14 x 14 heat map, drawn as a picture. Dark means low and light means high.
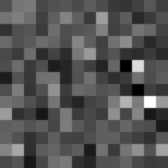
In the middle right lies a patch that is rougher than the rest. Neither half mirrors the other. Most values sit low, with a long tail of high ones. The middle right is the roughest part. No overall slope runs across the table.
